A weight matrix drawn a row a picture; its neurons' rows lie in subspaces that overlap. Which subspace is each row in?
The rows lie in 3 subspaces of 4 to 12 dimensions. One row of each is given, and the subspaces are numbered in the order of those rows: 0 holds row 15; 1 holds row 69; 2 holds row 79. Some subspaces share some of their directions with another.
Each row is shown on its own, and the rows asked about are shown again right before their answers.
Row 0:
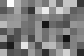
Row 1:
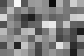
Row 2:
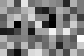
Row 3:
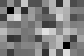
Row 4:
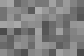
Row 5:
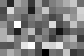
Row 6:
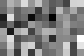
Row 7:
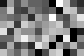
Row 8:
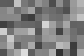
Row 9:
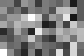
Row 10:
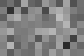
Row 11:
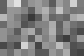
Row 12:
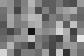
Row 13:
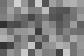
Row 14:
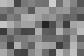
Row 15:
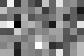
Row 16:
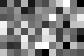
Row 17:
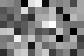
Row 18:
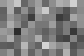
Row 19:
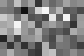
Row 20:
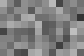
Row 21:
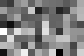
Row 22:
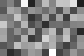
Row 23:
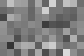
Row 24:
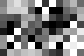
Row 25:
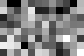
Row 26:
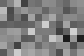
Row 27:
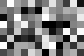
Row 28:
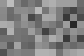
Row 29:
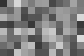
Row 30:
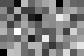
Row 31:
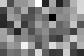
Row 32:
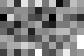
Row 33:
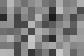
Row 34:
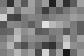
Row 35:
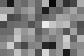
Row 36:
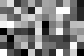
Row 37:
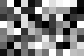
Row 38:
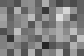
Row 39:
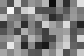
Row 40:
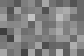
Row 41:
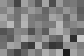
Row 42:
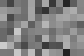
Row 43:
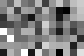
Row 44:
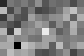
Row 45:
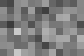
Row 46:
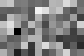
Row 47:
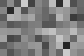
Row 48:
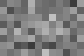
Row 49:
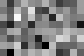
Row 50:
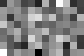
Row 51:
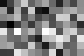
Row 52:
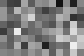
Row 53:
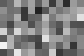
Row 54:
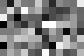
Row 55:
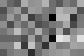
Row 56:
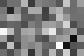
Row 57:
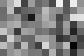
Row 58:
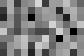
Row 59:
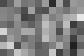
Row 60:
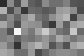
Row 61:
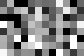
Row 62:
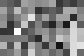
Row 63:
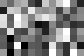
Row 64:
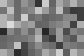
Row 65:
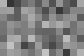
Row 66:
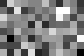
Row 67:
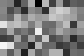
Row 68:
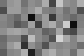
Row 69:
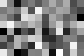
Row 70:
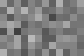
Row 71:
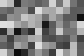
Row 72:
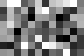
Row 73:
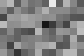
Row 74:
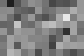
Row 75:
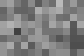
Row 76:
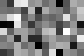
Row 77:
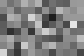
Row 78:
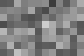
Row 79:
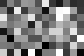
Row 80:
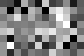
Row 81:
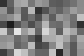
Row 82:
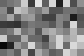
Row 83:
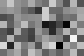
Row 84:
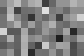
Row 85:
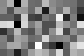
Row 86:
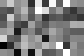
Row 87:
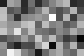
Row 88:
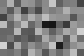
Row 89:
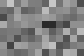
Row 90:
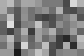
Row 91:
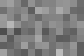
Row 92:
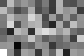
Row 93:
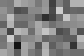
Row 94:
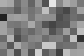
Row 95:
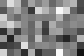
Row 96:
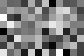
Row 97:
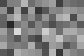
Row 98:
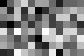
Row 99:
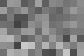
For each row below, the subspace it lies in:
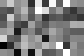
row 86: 1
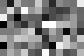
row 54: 1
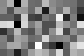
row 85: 0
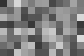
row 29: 2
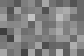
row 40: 2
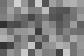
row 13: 1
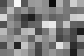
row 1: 2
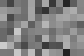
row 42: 1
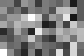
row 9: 0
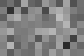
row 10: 1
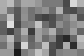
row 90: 0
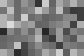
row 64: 0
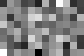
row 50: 0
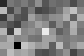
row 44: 0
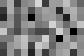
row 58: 0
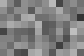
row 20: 0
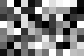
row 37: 0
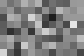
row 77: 0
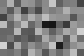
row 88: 1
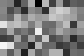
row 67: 1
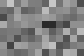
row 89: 1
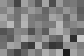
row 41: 0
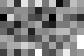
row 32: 0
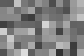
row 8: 2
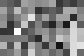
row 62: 1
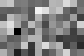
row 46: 1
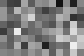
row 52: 1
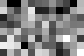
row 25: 2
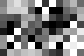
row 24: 1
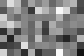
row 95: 2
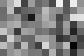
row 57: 1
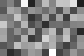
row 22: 0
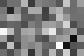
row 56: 1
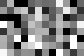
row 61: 0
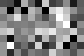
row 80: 1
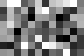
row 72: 2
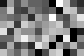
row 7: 0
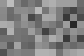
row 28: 0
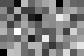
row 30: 0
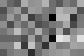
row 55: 0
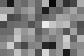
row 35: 1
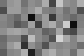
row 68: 0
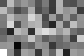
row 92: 0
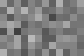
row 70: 0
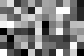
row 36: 2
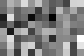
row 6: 0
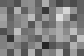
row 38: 2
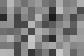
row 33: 0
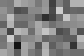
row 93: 0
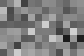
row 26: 0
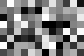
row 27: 1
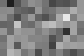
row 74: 0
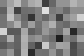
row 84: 0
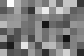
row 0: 2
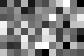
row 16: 0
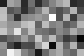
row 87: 0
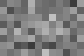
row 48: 0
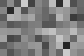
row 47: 1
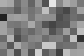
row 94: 2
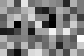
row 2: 0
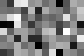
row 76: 0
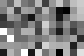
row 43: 2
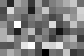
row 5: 0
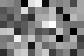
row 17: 0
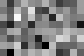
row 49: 0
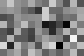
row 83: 1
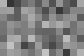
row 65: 2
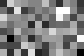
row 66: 2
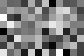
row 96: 2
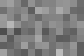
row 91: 2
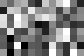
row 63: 0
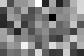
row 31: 0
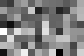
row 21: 2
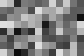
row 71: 1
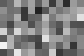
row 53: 1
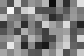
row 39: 0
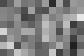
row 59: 1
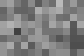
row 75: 1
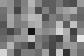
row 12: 0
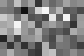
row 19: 0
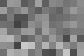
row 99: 0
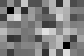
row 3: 1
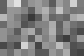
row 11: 2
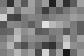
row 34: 1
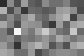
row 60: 0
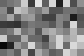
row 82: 1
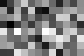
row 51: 1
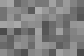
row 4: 2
